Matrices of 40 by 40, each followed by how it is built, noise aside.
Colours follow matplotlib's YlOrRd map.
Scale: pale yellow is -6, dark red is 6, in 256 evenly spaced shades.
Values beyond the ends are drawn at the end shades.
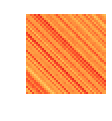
Toeplitz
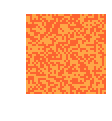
noise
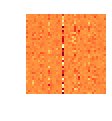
uneven columns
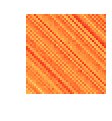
Toeplitz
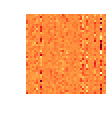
uneven columns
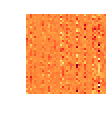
uneven columns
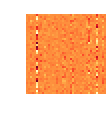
uneven columns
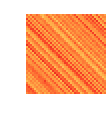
Toeplitz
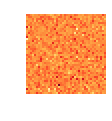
noise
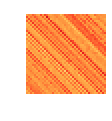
Toeplitz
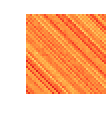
Toeplitz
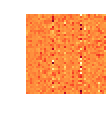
uneven columns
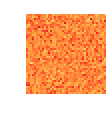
noise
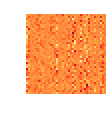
uneven columns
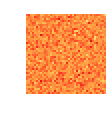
noise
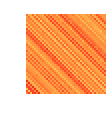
Toeplitz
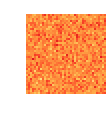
noise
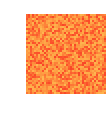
noise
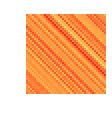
Toeplitz
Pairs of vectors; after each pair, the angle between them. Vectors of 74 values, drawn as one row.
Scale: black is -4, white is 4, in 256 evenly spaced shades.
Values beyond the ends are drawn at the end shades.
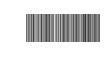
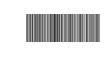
nearly opposite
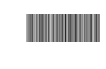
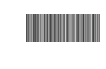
nearly opposite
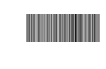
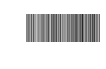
partly aligned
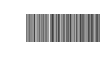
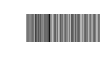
nearly opposite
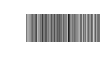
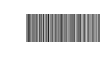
orthogonal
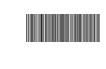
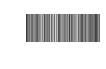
partly opposed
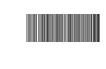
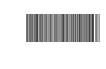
partly opposed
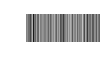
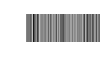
nearly parallel
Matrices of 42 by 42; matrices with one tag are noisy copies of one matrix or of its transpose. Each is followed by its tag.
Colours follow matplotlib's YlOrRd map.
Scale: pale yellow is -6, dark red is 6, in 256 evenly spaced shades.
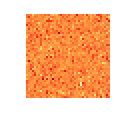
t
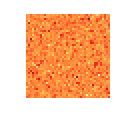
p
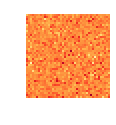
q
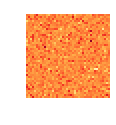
t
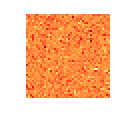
t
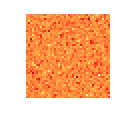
p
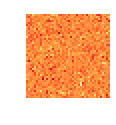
t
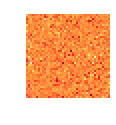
q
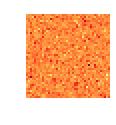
p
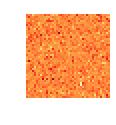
t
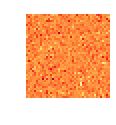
t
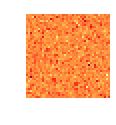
p
